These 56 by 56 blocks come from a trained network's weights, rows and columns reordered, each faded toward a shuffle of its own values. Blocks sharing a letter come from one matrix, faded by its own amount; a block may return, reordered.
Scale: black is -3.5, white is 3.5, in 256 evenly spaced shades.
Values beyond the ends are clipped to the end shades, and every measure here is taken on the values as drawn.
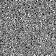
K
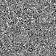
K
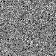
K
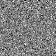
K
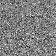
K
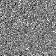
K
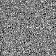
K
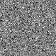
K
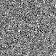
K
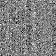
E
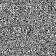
K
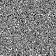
K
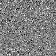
K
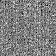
E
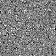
K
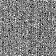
E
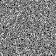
K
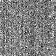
E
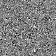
K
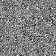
K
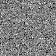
K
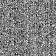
E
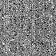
E
